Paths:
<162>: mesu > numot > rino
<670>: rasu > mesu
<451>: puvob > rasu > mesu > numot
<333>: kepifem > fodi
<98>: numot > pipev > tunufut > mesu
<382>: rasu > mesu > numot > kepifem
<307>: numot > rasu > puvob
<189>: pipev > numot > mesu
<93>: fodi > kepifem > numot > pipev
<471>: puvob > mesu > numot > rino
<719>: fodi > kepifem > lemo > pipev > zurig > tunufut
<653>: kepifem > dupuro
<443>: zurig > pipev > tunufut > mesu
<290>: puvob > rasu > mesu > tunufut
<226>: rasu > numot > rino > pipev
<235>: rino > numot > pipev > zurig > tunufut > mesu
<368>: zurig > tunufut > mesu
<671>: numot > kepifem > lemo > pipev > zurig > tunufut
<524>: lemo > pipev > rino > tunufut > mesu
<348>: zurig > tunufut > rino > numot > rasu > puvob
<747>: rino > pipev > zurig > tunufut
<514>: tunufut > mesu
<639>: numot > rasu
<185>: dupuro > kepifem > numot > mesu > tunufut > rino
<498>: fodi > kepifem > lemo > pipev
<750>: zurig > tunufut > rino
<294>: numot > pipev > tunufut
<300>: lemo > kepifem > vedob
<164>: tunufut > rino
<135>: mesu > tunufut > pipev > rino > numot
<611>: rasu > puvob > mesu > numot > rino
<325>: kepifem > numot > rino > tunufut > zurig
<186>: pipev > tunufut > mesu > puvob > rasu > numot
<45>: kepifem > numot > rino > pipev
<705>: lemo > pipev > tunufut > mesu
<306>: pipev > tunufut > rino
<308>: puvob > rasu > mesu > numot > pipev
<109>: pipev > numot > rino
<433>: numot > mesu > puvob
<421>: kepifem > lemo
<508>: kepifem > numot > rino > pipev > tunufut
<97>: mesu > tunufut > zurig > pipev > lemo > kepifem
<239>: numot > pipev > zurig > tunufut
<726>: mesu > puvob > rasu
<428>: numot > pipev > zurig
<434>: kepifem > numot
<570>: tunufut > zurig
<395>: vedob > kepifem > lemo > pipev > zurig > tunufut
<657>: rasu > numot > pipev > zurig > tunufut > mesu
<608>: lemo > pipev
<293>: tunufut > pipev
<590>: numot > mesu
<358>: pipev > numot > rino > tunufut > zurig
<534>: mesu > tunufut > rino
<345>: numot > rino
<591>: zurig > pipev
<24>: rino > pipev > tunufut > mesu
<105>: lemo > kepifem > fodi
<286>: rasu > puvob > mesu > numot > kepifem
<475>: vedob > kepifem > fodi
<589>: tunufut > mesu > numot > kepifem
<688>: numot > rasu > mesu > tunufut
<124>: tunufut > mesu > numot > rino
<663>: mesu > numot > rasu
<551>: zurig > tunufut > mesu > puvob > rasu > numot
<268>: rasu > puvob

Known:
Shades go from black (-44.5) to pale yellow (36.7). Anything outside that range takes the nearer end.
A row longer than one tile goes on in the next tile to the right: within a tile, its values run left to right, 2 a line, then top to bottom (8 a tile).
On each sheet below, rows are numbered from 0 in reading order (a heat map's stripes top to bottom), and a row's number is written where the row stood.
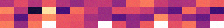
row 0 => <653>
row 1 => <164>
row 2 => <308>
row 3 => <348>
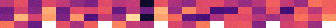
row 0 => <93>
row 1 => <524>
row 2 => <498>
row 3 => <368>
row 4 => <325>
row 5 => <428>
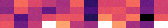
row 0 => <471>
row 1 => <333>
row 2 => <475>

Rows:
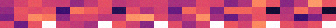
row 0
<189>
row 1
<235>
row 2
<345>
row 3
<124>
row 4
<688>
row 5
<551>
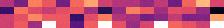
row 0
<239>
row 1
<433>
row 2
<534>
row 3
<307>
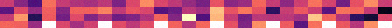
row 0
<719>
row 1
<24>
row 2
<186>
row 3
<608>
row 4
<514>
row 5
<590>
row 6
<290>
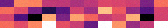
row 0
<268>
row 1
<508>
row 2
<300>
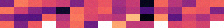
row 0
<286>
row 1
<358>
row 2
<105>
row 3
<657>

